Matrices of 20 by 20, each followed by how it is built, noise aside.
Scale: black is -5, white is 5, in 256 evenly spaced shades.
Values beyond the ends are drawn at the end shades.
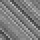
Toeplitz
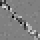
banded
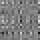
low rank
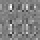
low rank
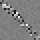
banded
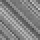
Toeplitz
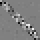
banded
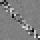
banded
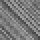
Toeplitz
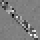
banded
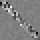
banded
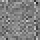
low rank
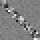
banded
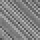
Toeplitz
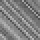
Toeplitz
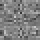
low rank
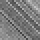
Toeplitz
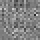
low rank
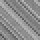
Toeplitz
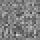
low rank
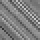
Toeplitz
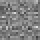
low rank
